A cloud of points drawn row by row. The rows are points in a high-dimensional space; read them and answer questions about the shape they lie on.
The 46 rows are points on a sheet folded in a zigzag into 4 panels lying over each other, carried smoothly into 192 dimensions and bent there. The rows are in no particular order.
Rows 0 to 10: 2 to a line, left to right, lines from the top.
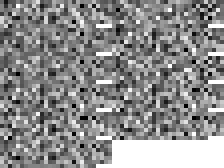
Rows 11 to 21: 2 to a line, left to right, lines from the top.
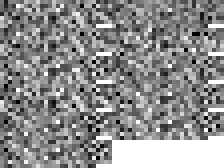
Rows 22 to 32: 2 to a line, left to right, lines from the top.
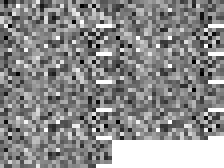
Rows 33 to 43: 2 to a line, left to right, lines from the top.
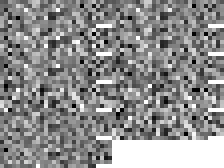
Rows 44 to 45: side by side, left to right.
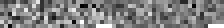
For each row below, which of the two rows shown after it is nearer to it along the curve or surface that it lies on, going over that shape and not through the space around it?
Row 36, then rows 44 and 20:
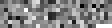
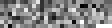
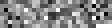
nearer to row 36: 44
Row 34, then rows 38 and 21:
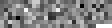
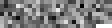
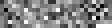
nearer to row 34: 38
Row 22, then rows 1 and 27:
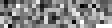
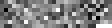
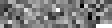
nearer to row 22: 27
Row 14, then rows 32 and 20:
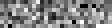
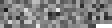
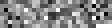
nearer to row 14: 32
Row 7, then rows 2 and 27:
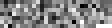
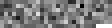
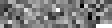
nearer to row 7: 2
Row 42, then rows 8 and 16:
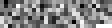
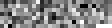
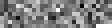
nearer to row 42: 8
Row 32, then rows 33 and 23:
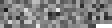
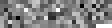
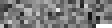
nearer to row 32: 23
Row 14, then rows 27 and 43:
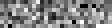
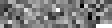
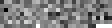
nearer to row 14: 43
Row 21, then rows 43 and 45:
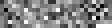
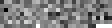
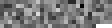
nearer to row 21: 43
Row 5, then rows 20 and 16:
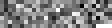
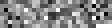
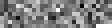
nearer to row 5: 20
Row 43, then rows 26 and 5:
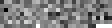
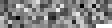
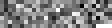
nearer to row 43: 26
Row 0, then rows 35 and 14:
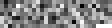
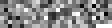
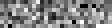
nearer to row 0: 14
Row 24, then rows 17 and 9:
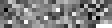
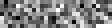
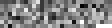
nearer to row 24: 17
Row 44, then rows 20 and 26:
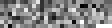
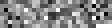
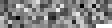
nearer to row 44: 26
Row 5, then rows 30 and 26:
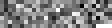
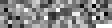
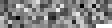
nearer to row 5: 30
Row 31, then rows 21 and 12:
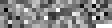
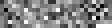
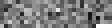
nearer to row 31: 21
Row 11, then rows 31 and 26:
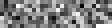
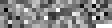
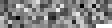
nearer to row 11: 26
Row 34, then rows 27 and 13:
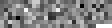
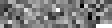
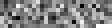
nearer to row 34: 13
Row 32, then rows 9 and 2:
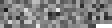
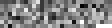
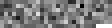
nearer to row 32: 9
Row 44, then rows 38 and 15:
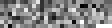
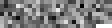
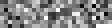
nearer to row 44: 38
